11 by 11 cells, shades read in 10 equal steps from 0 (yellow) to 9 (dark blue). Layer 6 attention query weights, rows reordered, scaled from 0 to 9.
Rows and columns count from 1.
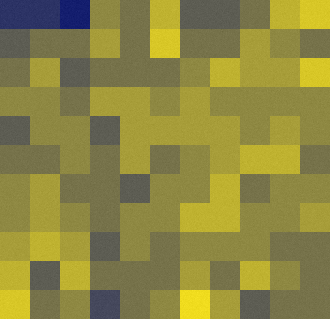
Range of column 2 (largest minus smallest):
6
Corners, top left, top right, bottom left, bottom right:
8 1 1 5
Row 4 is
4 4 5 3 3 4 3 4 4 4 4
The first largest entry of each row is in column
3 1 3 3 1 1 5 4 4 2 4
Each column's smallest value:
1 2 2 3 3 1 0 2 2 2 1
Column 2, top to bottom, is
8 5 3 4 4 5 3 3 2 6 5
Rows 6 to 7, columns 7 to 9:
4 3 2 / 4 2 5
